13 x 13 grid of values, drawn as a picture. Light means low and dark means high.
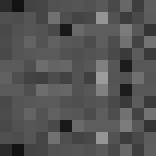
Average level on the scale: 70%. Histogram: heavy tails on both sides. Mirror symmetry: top to bottom.
